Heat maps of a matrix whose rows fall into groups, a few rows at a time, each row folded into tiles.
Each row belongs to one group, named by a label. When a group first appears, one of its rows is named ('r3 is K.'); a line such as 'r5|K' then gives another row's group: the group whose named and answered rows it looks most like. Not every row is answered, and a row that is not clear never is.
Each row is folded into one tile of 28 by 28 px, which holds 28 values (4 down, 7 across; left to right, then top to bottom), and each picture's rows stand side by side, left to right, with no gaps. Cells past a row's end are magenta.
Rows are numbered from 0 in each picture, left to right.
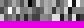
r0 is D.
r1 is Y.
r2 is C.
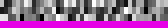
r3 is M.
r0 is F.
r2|M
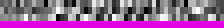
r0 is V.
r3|M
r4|M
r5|V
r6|C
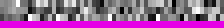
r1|M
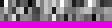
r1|Y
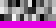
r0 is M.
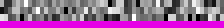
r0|F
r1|D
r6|F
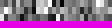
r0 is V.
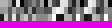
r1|V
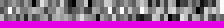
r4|D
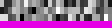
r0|F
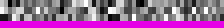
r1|D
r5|Y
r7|D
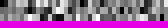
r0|Y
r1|M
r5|F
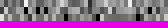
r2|Y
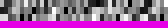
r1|V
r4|C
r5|F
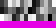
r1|F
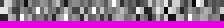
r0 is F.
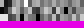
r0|F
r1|Y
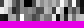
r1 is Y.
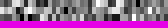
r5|D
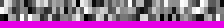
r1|M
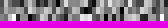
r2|Y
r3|F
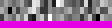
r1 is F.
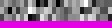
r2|Y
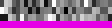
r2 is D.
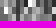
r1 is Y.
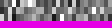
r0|C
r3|D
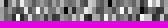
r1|D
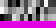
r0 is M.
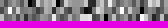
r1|Y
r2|Y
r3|F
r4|D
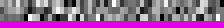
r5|F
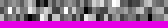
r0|D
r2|D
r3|M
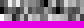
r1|V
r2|M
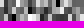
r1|M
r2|Y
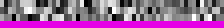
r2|F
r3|Y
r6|V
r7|C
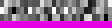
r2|D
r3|F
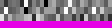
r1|C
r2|D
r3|D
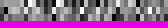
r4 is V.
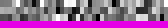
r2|M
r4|Y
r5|F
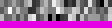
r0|D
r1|F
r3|V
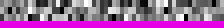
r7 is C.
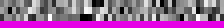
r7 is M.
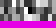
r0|V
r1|M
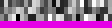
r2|F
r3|M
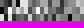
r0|C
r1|D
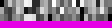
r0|Y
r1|F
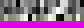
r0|V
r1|V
